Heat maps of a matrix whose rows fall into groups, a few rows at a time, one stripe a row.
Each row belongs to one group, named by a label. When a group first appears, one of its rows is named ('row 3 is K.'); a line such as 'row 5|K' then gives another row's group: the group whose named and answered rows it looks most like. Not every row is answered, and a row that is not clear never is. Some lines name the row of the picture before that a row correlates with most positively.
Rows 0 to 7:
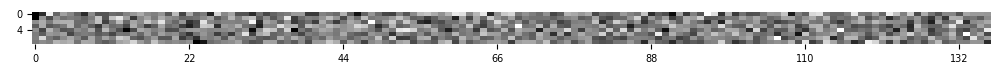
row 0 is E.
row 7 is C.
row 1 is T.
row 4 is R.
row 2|T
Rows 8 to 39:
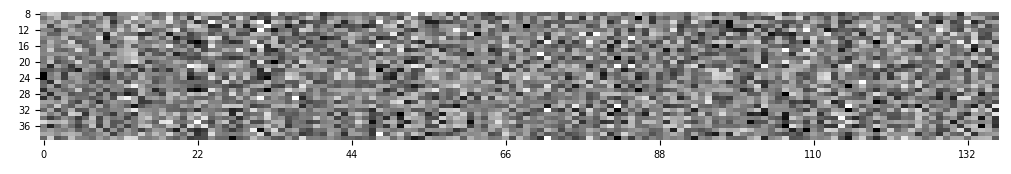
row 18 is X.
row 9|C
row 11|E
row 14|X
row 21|R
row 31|R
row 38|T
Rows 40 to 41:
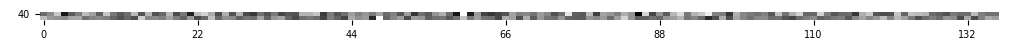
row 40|C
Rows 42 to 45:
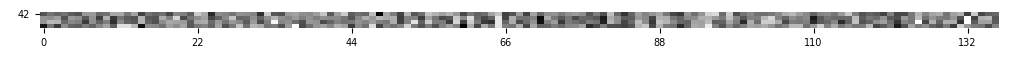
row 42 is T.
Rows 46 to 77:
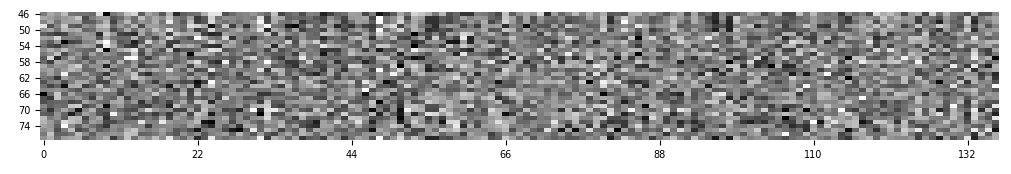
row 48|T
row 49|E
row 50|T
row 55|X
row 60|T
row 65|C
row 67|E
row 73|C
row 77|T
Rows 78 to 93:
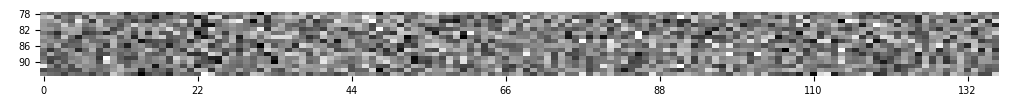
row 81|C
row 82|T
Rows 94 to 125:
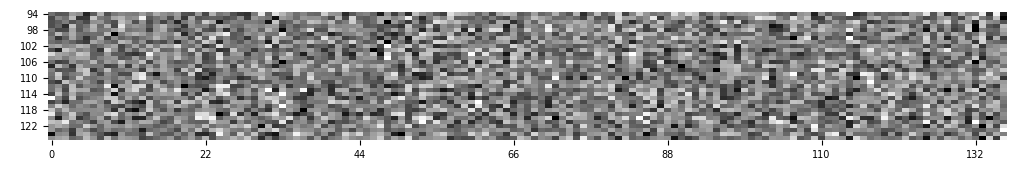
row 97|X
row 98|X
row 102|T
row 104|T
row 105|T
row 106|X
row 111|E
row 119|E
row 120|R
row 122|R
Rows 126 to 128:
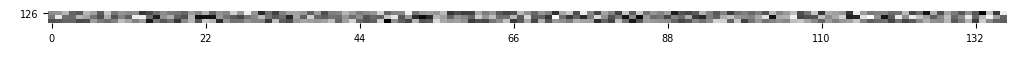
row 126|R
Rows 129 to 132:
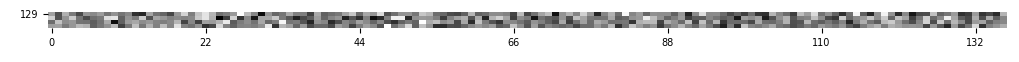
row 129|R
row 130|E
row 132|T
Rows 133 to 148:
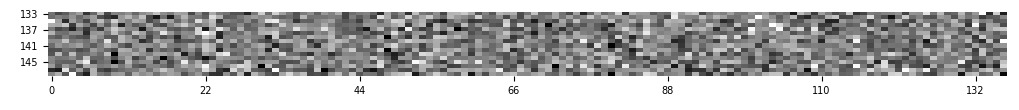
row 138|E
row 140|R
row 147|E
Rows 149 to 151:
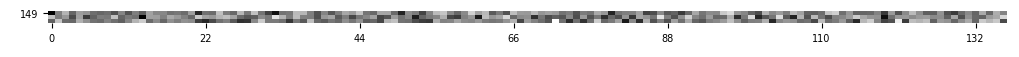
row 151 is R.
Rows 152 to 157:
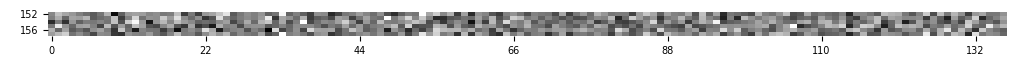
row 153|T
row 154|T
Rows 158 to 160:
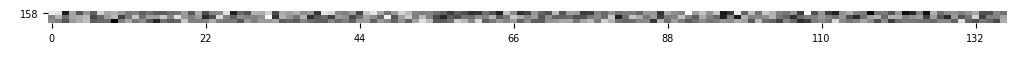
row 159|T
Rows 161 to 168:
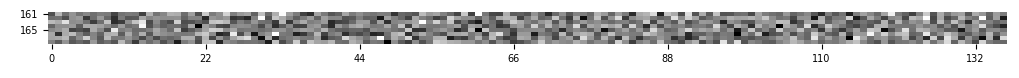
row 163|X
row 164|C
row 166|E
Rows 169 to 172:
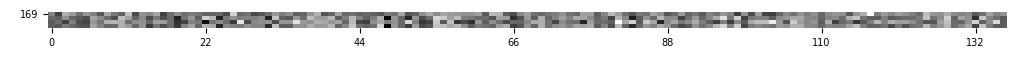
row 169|E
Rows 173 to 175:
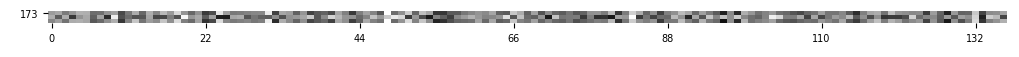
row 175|T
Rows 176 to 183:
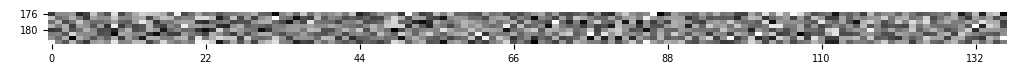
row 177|E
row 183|E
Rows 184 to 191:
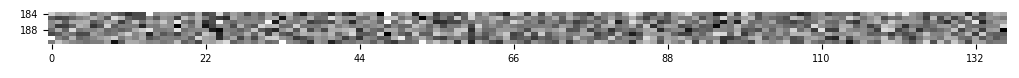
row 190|E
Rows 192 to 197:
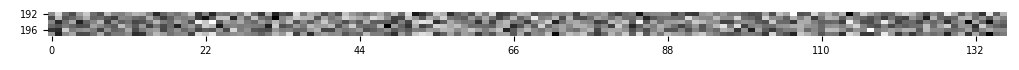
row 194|R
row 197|R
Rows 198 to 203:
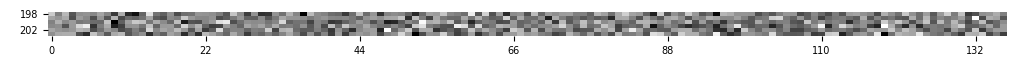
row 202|T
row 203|C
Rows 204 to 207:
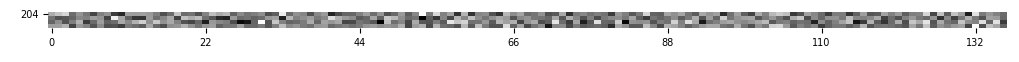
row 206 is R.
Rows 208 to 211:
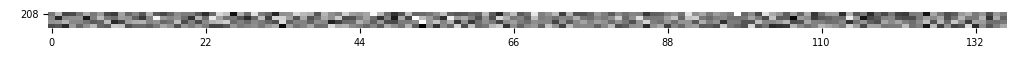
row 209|R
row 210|X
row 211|X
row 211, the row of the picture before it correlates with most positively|205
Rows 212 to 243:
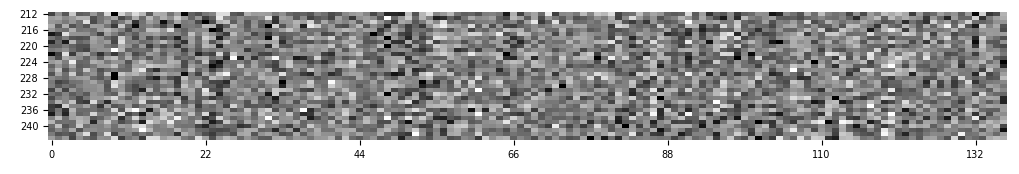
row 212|X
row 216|C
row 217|E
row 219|X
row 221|C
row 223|E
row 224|C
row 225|C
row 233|C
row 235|E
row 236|T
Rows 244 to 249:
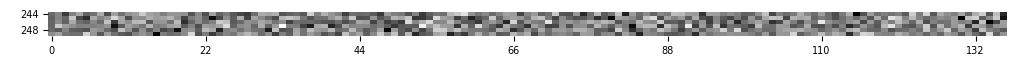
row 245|C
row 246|X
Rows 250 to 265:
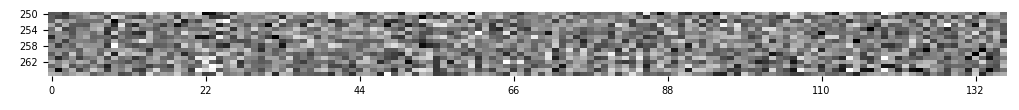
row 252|X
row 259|R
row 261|R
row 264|R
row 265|T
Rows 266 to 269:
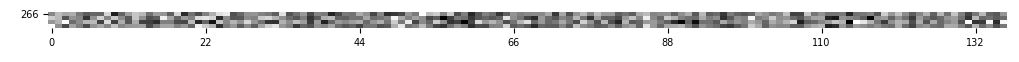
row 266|X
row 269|E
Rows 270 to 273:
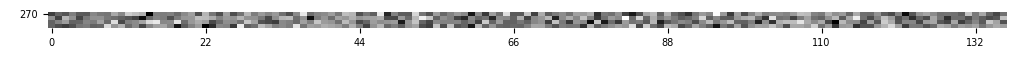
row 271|R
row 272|C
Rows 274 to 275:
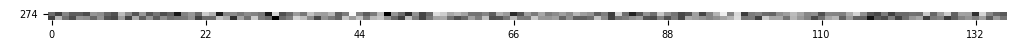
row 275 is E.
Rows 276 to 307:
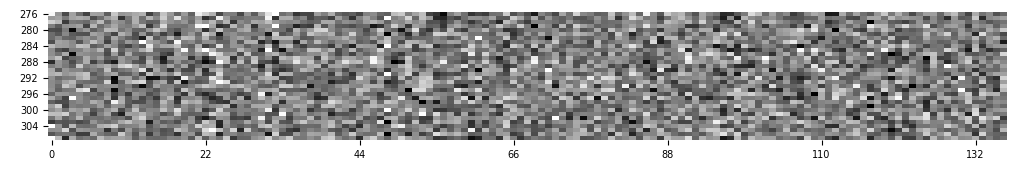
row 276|E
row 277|T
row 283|C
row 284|T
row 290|X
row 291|T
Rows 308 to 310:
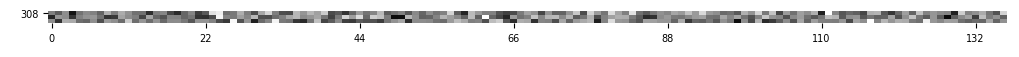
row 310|E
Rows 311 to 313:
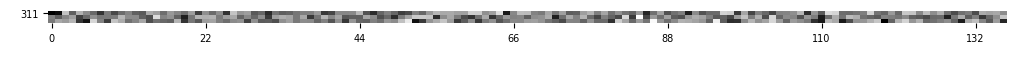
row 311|E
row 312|R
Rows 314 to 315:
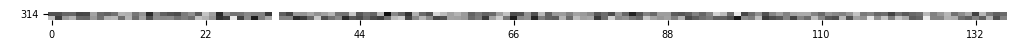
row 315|E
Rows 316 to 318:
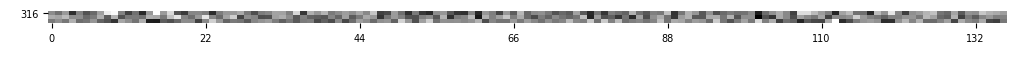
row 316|C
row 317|C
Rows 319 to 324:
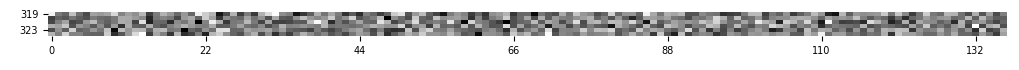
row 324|X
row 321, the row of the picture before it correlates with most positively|318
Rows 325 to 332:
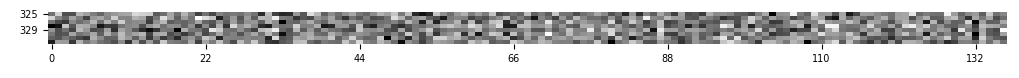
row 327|X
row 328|E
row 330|X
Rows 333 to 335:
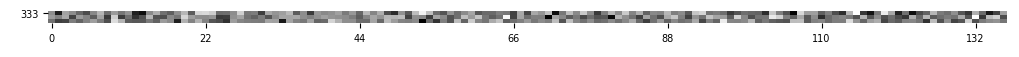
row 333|R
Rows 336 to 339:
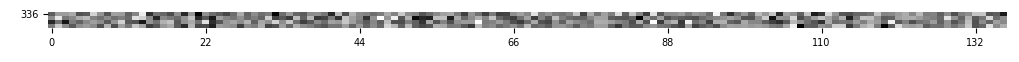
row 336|C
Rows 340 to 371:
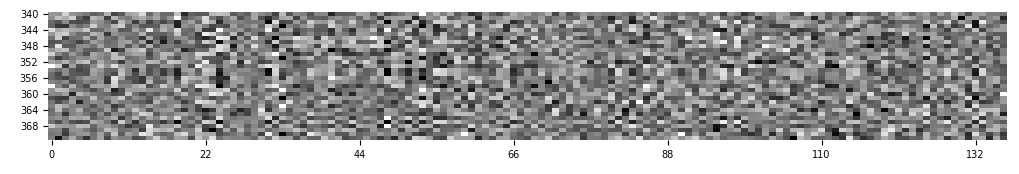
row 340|X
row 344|T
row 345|C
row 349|X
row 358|E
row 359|X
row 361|X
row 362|R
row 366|T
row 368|T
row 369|C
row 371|R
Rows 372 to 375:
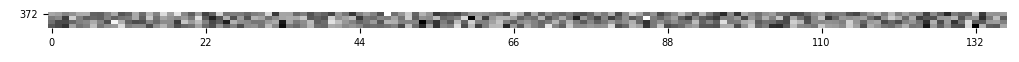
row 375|X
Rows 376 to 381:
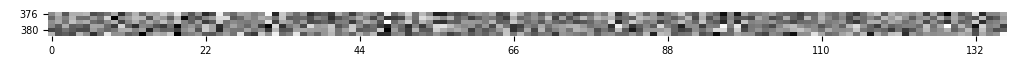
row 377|X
